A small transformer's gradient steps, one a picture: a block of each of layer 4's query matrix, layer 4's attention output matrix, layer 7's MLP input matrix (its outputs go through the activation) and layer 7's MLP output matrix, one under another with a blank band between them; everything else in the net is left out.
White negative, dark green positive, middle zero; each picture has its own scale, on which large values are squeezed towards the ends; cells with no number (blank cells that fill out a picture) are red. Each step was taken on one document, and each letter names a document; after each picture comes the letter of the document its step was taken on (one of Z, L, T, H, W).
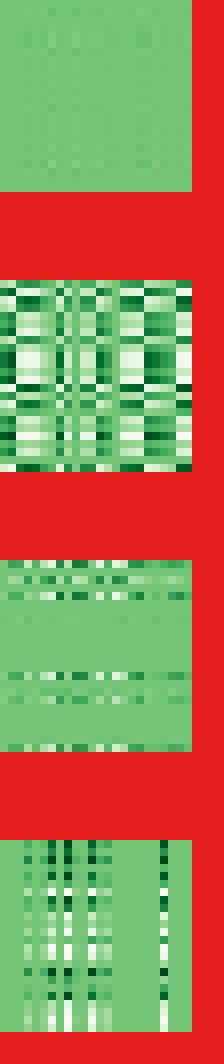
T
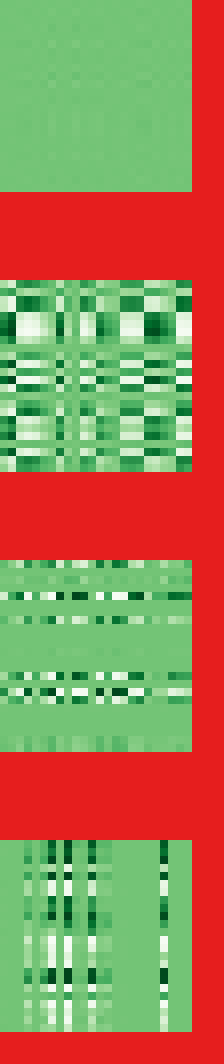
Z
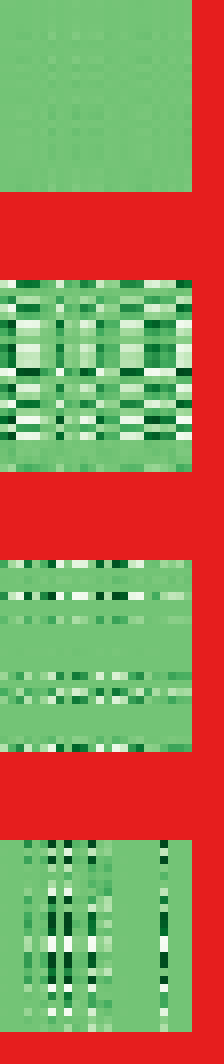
Z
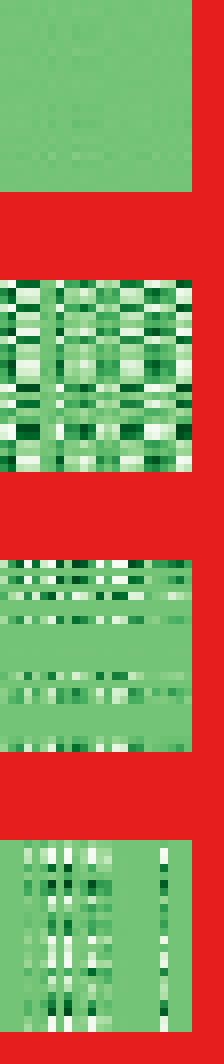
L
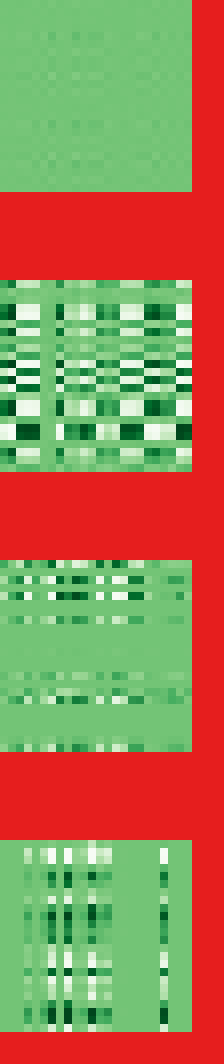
L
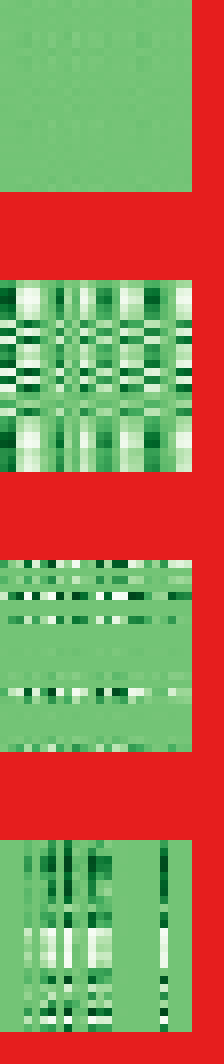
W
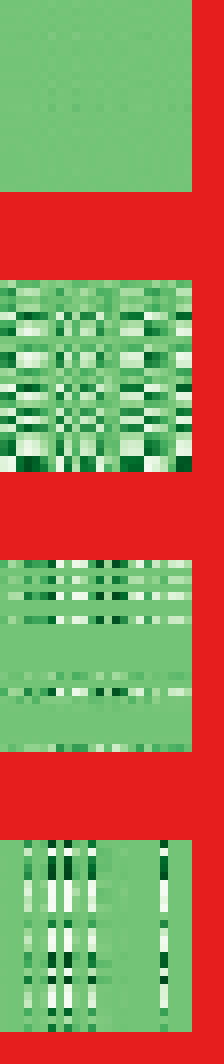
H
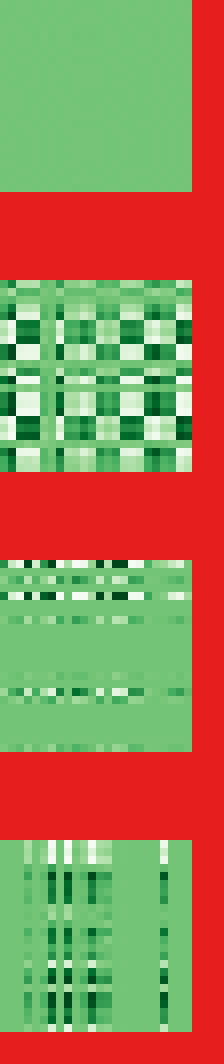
L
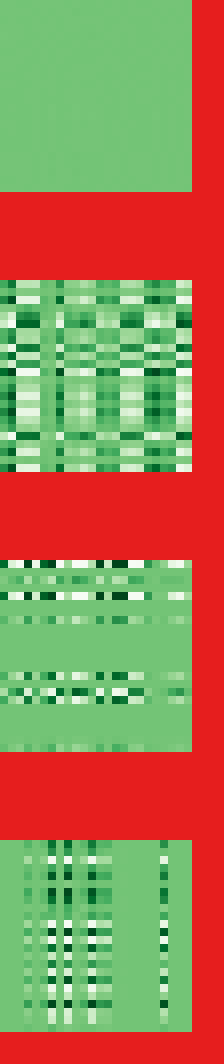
L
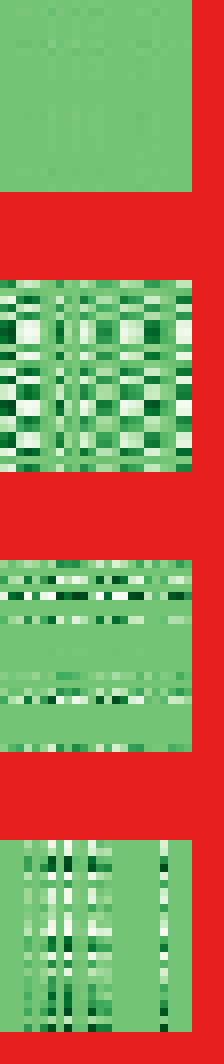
W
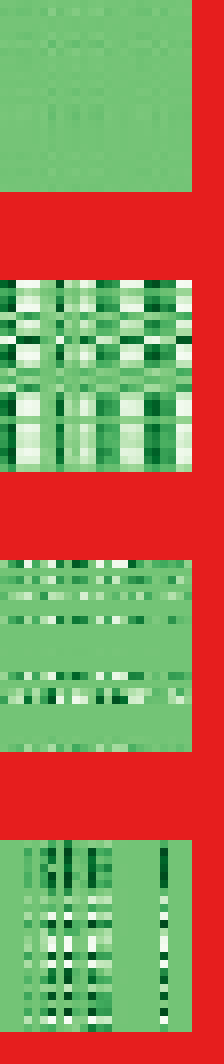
W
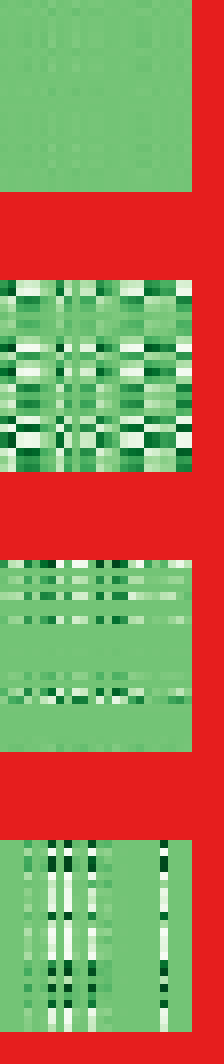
T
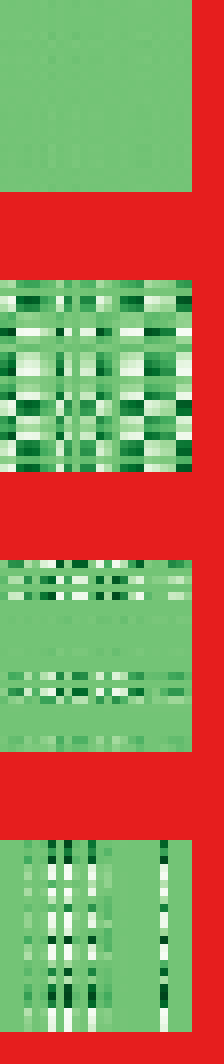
T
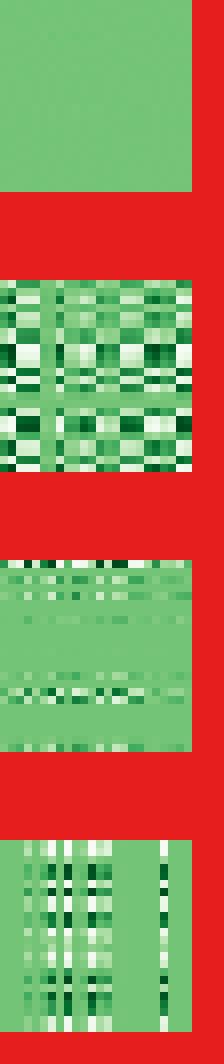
L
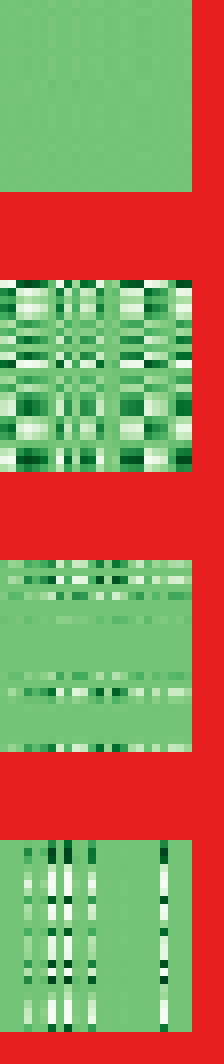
H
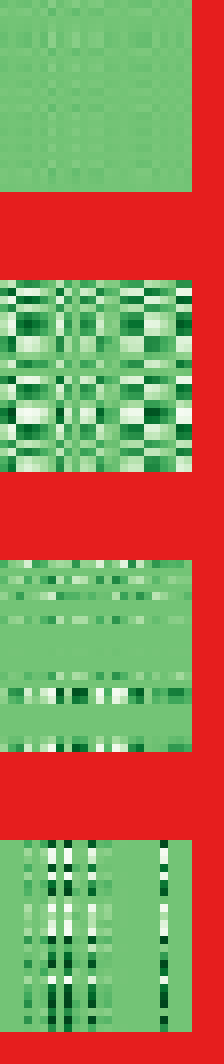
T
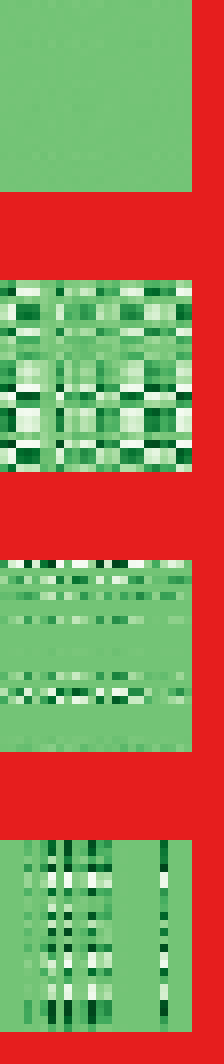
L
